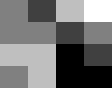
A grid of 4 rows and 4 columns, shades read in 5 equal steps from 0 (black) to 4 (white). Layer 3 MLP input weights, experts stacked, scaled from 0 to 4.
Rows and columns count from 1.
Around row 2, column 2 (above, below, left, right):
1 3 2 1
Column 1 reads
2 2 3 2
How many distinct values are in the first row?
4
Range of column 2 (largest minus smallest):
2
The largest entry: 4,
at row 1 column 4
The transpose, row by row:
2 2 3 2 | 1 2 3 3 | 3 1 0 0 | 4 2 1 0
